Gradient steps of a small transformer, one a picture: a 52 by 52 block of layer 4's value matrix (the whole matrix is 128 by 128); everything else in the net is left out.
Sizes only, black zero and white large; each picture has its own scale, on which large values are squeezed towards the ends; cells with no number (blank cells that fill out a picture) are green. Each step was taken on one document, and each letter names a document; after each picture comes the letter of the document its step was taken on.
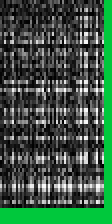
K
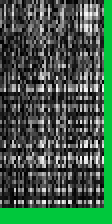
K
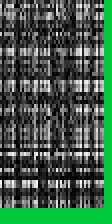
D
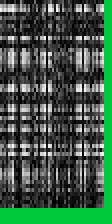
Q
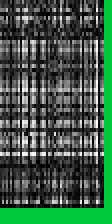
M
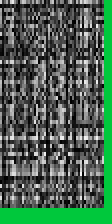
K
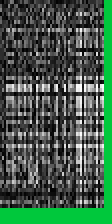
D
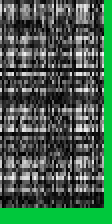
Q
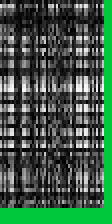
Q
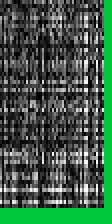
K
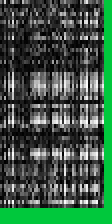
K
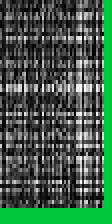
D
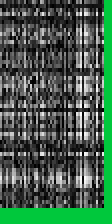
D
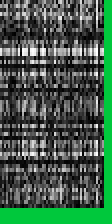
M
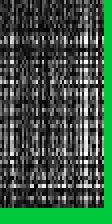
K
